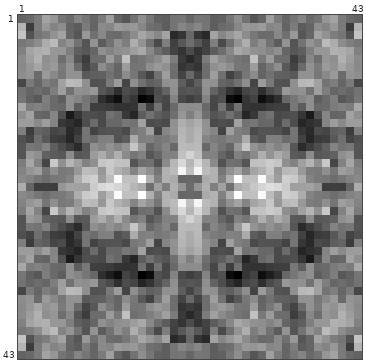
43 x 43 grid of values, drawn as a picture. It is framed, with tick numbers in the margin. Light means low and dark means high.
No row or column stands out. The texture is blotchy. There is no overall slope. It mirrors both left to right and top to bottom. Overall the values sit about 50% of the way up the scale.
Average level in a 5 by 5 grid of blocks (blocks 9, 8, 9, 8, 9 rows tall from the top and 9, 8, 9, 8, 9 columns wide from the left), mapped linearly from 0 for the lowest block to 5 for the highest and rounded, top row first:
2 3 4 3 2 | 4 5 3 5 4 | 2 0 1 0 2 | 4 5 3 5 4 | 2 3 4 3 2
